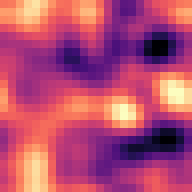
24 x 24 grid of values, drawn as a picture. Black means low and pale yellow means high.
Overall the values sit about 50% of the way up the scale. There are no lone odd cells. The histogram is bell-shaped. No single row or column stands out from its neighbours.
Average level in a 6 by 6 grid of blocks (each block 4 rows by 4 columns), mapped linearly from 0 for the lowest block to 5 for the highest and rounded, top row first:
554224 | 321101 | 322235 | 444544 | 342100 | 453233
